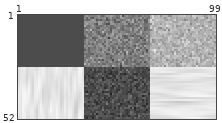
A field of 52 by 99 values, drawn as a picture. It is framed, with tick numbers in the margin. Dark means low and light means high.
It is made of 2 by 3 panels. Panel 1,1: low, flat. Panel 1,2: middling, fine-grained. Panel 1,3: high, fine-grained. Panel 2,1: very high, streaked downward, faint in contrast. Panel 2,2: low, fine-grained. Panel 2,3: very high, streaked across, faint in contrast.
